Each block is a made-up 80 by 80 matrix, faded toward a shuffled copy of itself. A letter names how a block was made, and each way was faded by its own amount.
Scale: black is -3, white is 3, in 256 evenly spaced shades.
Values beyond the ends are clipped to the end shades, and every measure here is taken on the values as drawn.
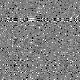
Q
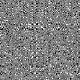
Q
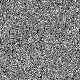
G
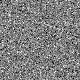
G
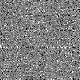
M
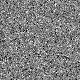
G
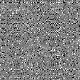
Q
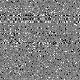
Q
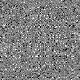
M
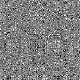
M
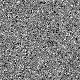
G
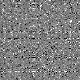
Q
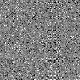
M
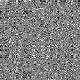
Q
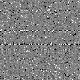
Q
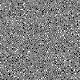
M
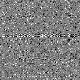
Q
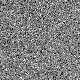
G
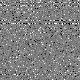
Q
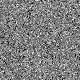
G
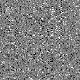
M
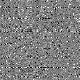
Q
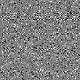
Q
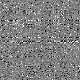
Q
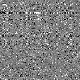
Q
